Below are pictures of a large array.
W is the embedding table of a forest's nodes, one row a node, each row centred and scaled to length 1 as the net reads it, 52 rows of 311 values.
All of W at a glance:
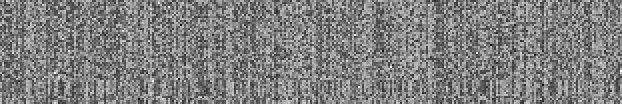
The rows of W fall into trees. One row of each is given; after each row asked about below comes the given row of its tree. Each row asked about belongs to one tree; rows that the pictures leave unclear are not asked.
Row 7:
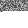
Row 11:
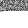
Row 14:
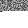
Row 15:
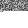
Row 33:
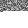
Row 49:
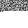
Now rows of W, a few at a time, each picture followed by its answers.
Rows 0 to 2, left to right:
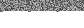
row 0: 49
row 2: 33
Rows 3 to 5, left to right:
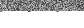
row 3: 14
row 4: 14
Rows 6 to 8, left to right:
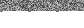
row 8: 14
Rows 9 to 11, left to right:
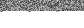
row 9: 33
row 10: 33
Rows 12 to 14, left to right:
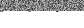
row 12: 15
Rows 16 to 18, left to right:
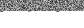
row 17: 11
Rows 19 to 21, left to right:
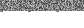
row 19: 33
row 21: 33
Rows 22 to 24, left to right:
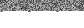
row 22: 33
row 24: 33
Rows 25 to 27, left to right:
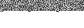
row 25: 15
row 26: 7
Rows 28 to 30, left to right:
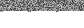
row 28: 11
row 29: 49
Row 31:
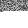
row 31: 33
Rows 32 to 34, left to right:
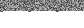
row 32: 33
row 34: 7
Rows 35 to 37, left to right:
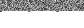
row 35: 14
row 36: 14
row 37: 33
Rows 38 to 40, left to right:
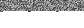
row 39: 7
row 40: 14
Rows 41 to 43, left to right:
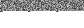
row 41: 14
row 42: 14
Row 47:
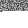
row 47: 14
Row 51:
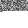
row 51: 14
